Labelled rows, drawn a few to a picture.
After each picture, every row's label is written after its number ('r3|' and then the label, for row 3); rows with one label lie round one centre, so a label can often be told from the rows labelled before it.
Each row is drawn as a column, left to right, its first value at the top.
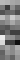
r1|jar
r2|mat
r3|mat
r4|mat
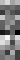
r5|jar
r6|jar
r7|mat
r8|jar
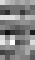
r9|jar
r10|jar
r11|jar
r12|mat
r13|mat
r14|mat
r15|jar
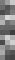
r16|mat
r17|jar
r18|jar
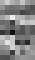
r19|jar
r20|jar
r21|jar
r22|mat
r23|mat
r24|mat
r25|mat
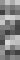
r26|mat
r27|jar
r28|jar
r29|jar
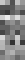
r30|jar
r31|mat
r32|mat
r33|jar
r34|mat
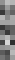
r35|mat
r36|jar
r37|mat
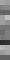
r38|mat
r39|mat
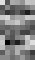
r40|jar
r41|mat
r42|mat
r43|mat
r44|mat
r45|jar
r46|jar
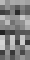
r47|jar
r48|mat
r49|jar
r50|mat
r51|jar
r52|mat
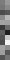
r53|mat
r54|jar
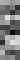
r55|mat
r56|jar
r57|jar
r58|jar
